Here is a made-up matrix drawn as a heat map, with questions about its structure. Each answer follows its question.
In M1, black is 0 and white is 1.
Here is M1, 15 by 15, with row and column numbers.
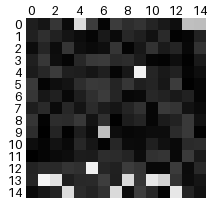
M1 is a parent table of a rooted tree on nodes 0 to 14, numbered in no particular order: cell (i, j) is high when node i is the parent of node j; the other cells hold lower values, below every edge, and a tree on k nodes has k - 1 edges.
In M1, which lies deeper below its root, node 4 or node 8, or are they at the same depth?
node 8
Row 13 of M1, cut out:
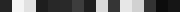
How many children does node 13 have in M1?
5
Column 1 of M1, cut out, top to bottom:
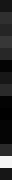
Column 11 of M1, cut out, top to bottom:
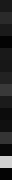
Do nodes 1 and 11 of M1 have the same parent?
yes
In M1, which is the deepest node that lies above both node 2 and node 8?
13
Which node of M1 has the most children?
13
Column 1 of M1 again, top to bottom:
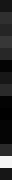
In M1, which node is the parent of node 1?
13
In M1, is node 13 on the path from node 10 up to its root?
yes
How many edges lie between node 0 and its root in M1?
0
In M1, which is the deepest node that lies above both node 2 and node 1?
13
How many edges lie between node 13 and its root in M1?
1
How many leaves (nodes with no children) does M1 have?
9
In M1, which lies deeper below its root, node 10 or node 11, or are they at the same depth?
the same depth
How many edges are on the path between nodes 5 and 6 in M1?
6
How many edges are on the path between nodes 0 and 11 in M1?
2
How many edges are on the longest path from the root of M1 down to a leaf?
3
